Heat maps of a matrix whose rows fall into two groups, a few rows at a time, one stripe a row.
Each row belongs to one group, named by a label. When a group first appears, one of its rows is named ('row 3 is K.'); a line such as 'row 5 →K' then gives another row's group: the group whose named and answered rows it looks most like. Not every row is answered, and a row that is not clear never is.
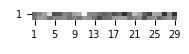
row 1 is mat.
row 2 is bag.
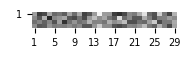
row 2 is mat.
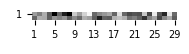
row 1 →mat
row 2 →bag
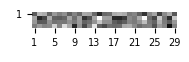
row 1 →bag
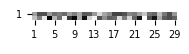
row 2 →mat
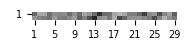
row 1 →bag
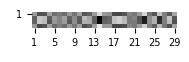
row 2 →bag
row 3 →bag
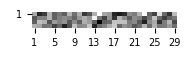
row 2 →mat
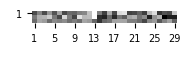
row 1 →mat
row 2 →mat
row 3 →bag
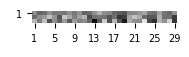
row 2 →mat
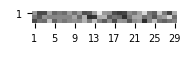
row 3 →mat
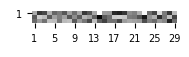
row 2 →bag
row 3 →mat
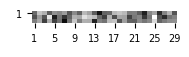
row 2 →mat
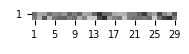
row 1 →bag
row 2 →mat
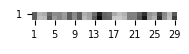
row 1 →bag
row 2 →bag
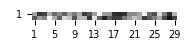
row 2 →mat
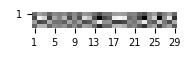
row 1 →bag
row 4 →bag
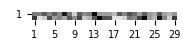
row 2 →bag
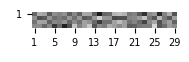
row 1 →bag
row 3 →bag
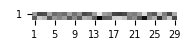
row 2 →bag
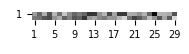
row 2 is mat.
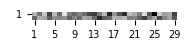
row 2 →bag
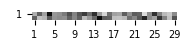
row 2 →bag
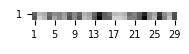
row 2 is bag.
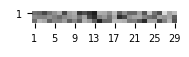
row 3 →bag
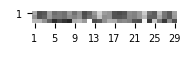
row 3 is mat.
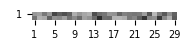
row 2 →bag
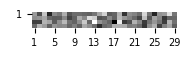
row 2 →mat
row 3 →mat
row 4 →bag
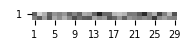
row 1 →bag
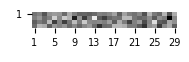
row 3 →mat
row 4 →bag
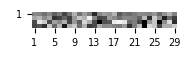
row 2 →mat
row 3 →bag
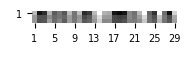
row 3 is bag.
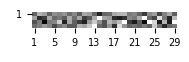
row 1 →bag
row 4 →mat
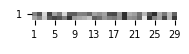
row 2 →mat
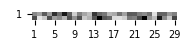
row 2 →bag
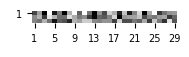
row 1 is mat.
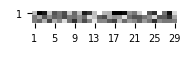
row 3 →mat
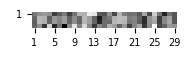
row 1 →mat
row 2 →bag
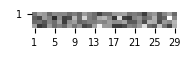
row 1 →bag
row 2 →mat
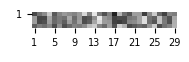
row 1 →mat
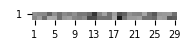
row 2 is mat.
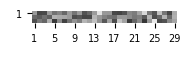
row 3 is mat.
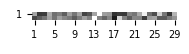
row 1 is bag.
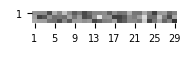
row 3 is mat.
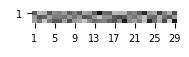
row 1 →bag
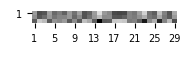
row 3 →bag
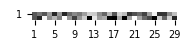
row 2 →mat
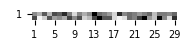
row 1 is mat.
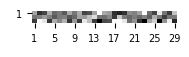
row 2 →mat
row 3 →bag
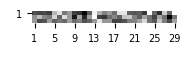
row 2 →mat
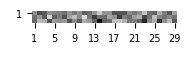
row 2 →mat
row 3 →bag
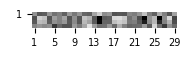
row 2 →bag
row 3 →bag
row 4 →mat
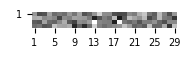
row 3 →mat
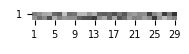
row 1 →mat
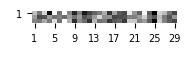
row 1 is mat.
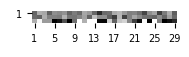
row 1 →bag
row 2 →mat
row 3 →mat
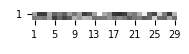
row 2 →mat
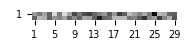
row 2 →bag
